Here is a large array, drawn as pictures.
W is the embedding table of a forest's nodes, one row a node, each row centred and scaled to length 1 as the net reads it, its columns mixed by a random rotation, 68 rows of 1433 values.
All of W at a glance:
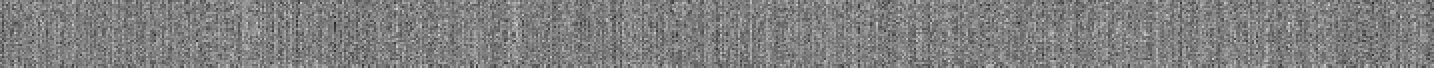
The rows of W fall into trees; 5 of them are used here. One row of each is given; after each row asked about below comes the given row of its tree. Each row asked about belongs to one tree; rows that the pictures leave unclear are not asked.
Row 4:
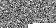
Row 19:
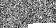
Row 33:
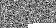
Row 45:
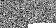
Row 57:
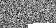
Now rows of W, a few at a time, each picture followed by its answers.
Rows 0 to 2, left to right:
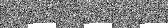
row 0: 19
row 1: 57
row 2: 19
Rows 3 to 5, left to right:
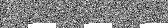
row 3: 19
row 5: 45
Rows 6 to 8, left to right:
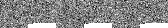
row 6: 33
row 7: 4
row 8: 45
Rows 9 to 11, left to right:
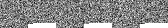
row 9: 4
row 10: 45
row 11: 19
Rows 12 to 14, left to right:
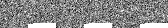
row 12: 57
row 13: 19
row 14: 33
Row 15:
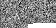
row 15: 19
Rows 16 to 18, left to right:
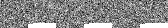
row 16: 45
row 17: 33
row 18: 4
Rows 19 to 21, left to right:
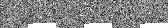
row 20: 4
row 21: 57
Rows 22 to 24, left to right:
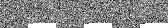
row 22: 45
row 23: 45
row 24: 57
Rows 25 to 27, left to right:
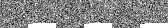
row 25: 45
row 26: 45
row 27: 4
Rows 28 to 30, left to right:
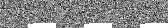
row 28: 45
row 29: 33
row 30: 45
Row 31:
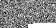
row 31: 57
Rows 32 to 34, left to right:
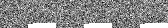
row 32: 57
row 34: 57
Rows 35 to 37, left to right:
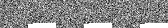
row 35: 57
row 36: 57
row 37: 19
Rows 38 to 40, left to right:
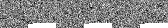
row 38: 4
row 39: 45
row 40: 57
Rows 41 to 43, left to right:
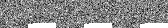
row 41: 57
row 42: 33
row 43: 19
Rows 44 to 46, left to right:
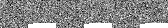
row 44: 4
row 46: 45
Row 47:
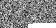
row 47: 33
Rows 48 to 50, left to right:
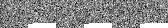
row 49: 19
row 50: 45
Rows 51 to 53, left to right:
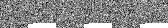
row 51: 33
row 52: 19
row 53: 57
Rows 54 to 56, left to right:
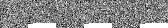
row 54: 19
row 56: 45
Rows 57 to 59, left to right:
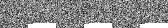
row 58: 45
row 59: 19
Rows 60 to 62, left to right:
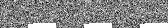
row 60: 33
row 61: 57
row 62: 57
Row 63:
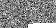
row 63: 4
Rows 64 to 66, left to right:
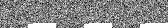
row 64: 33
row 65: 33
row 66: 33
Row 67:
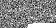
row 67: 33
